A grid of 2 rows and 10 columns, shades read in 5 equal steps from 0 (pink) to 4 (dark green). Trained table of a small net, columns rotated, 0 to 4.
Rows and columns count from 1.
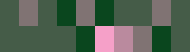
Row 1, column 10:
3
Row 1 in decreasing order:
4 4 3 3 3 3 3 2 2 2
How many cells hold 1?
1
